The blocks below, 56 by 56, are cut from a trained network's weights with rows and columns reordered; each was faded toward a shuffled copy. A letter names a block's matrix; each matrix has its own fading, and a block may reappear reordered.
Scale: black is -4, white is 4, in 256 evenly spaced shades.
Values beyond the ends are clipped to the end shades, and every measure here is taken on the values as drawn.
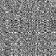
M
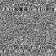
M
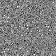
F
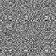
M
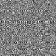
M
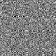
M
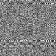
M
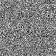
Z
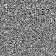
Z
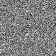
Z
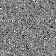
F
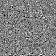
F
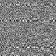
M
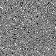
F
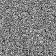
Z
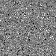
F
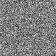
Z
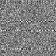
M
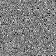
F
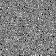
F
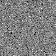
F
